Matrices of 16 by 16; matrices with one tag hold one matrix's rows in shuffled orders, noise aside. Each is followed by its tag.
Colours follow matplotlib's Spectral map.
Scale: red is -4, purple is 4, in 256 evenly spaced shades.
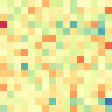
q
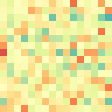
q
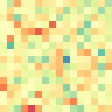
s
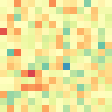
s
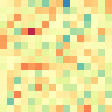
s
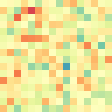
s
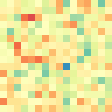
s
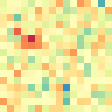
s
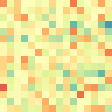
q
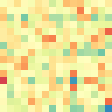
q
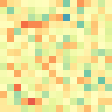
s
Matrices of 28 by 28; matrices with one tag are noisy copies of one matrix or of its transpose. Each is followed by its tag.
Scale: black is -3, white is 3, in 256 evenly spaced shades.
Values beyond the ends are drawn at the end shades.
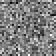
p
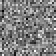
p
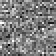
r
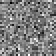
p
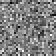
p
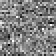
r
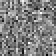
r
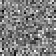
p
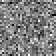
p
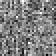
r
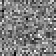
p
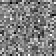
p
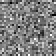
p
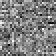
r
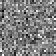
p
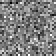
p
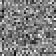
p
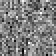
r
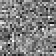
r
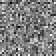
p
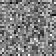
p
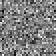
p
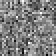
r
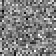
p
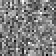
r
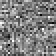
r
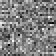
r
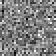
p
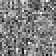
r
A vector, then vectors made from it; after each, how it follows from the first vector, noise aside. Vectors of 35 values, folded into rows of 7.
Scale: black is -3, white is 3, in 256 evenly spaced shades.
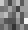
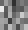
reversed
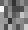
reversed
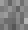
shrunk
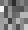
reversed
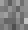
shrunk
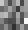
copied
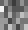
reversed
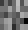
sign-scrambled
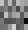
sign-scrambled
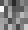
reversed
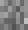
shrunk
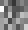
reversed
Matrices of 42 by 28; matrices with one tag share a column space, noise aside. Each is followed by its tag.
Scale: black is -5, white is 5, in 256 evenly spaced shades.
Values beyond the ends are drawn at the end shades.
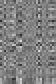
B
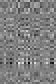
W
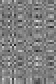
B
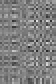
B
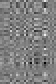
W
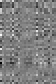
W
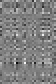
W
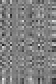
B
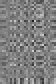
B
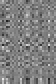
B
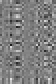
B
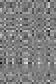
W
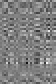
W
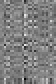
B
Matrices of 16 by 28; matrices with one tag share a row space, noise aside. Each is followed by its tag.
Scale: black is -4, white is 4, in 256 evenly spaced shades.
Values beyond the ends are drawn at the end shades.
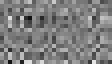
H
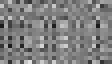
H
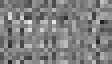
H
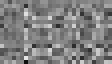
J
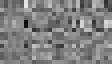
J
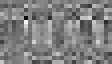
J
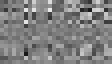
J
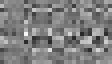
J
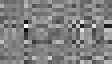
J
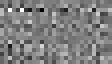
H
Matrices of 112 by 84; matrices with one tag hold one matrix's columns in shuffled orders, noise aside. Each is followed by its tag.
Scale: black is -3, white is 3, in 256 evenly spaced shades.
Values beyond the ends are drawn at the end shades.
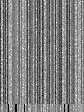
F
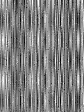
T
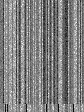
F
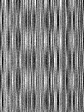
T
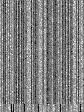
F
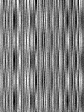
T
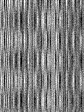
T
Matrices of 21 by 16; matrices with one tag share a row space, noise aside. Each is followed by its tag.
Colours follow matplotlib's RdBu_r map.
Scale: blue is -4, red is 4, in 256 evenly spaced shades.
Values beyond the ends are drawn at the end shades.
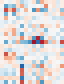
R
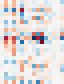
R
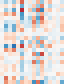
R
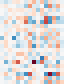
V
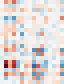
R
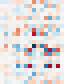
V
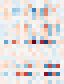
V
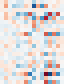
V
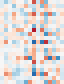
V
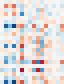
R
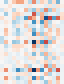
V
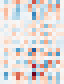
V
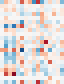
R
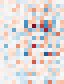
V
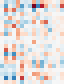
R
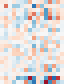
V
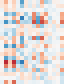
R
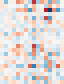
V
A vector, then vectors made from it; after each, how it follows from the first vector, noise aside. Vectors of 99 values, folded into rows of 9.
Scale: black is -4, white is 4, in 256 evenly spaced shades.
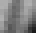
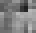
wrapped around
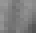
shrunk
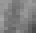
shrunk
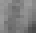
shrunk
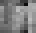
wrapped around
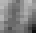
copied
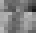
wrapped around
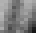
copied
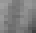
shrunk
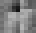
wrapped around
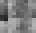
wrapped around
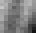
copied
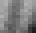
copied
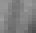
shrunk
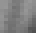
shrunk
